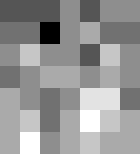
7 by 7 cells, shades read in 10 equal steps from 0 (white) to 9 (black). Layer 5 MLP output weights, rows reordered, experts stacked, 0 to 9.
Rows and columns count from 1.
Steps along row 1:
same same down up down same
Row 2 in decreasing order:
9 5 5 5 5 4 3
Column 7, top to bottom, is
4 5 4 4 5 3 3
